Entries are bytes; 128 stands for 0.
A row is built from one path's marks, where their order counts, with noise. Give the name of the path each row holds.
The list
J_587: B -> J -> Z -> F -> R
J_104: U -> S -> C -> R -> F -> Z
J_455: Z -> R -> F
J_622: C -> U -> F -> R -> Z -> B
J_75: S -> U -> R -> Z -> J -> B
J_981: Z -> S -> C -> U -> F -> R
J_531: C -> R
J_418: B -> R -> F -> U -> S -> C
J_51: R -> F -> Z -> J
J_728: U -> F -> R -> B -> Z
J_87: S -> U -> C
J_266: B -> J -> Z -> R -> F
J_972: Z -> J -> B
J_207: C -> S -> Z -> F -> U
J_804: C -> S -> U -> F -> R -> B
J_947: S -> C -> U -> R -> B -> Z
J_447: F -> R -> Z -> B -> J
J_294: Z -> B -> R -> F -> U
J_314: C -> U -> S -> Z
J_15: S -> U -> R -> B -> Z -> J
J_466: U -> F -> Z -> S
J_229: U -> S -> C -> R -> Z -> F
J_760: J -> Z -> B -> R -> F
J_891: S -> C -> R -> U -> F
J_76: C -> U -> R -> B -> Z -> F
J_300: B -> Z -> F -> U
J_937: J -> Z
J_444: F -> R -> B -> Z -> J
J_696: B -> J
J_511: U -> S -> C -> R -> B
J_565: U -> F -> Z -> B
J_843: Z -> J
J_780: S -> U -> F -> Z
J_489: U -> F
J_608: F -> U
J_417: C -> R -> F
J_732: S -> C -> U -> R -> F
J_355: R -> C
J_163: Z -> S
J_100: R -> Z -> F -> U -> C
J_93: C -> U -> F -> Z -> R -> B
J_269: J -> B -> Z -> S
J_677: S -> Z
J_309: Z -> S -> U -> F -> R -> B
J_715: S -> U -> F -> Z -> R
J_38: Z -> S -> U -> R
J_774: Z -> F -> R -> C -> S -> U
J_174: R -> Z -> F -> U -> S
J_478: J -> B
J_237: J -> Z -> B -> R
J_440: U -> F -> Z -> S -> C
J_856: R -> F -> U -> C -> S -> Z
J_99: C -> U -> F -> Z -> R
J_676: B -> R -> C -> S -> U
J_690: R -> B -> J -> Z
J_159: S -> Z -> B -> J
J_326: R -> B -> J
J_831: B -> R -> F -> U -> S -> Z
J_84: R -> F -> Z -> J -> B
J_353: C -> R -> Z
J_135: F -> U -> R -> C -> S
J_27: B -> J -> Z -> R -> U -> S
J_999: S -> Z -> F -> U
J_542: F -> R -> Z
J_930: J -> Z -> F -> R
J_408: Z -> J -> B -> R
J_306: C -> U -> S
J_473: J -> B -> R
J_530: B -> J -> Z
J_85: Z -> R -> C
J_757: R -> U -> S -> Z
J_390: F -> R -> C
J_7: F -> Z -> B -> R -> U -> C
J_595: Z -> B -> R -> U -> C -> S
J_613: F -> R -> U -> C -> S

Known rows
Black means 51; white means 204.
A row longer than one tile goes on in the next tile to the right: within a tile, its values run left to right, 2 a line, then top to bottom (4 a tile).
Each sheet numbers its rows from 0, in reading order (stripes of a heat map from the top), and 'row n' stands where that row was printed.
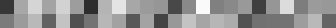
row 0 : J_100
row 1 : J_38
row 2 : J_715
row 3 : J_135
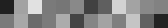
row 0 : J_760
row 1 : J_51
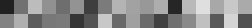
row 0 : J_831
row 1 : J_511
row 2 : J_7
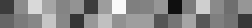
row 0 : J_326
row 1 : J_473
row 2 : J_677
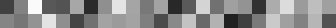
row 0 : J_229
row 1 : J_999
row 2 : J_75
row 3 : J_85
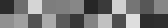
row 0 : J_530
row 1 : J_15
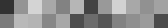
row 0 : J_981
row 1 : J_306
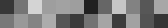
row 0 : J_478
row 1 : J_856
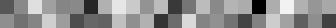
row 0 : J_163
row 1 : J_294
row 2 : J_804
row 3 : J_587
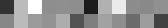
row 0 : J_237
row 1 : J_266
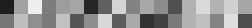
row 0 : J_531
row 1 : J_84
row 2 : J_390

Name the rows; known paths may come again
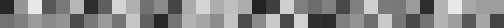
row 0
J_891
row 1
J_843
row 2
J_355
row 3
J_444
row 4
J_947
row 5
J_38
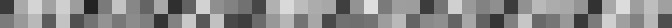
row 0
J_100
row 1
J_314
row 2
J_447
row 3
J_87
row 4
J_135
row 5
J_937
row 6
J_542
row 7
J_85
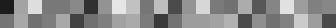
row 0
J_760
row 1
J_608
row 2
J_732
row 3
J_163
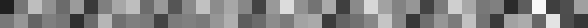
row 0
J_757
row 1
J_780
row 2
J_613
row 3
J_417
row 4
J_326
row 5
J_696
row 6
J_76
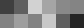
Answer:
J_51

